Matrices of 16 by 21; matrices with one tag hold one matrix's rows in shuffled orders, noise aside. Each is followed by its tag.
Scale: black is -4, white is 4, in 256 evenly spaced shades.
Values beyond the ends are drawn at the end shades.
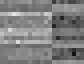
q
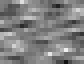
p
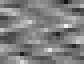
p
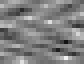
p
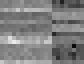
q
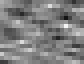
p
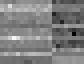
q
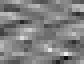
p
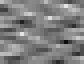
p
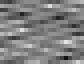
p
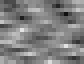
p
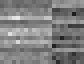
q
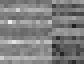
q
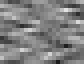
p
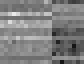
q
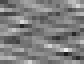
p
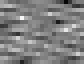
p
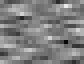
p
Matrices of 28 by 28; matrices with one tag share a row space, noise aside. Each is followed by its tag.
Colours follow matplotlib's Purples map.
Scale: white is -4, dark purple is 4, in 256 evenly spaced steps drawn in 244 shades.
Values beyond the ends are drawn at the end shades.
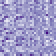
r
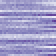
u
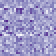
r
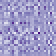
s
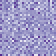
s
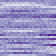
u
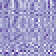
s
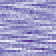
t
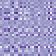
s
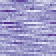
t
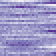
u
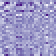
r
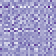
s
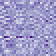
r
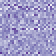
s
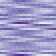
t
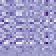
r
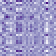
r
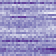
u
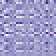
r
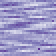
t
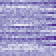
u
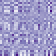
s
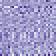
s
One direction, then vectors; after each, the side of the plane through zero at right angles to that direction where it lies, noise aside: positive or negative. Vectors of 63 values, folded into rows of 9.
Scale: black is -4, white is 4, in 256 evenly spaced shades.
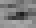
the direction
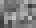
negative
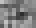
positive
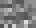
positive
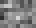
negative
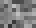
negative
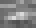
negative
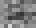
positive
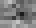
positive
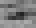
positive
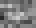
negative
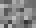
negative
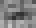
positive
